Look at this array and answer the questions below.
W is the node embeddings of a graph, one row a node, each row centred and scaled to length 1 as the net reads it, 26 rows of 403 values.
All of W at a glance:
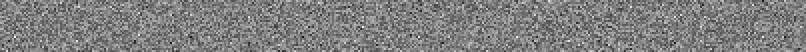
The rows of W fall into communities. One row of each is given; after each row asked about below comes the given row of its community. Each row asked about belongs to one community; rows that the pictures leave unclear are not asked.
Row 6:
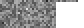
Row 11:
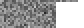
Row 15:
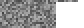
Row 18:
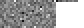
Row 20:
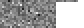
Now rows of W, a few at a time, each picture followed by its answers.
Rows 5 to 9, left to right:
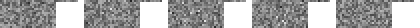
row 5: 18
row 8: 15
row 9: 18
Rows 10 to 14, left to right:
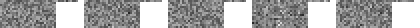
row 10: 15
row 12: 20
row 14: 11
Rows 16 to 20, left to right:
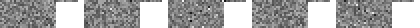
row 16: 20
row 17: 6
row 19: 20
